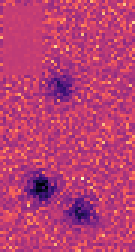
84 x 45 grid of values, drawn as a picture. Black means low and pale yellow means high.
Neither half mirrors the other. Overall the values sit about 50% of the way up the scale. An odd patch, calmer than its surroundings, sits in the top left. There are three dips.
